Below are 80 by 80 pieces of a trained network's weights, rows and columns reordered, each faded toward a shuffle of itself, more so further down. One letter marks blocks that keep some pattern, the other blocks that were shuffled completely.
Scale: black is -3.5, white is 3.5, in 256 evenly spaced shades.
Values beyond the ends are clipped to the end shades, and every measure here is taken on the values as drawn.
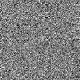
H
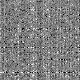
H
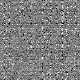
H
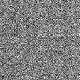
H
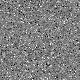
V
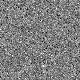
V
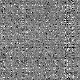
H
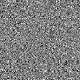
H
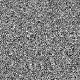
H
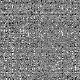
H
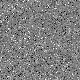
V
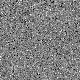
V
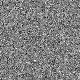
V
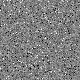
V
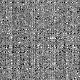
H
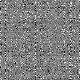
H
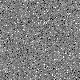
V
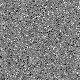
V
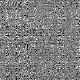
H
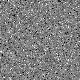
V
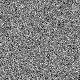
V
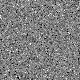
V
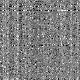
H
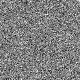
V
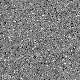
V
